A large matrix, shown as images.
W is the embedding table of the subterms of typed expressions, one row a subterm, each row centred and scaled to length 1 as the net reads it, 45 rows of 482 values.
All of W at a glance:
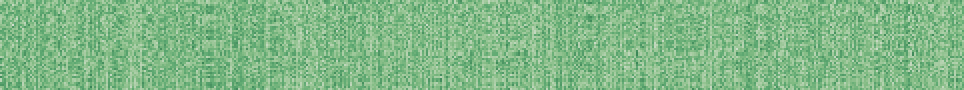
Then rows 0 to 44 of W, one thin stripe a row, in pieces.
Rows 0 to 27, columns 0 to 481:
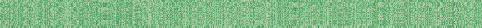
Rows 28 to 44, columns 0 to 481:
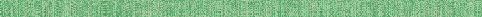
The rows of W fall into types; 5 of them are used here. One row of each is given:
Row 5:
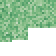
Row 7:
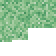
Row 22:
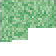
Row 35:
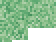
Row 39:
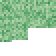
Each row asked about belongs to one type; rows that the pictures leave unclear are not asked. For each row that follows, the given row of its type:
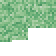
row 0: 39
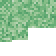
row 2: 22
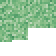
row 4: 39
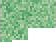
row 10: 35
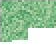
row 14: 22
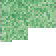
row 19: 35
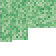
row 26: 5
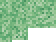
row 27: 5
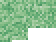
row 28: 39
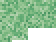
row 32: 7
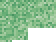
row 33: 35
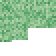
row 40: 39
